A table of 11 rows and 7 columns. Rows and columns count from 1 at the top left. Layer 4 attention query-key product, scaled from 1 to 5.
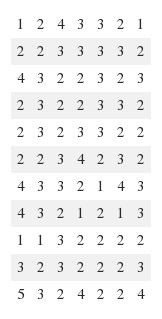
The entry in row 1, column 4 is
3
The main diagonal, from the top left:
1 2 2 2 3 3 3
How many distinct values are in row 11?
4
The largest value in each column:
5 3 4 4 3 4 4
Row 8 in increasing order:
1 1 2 2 3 3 4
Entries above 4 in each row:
0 0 0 0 0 0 0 0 0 0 1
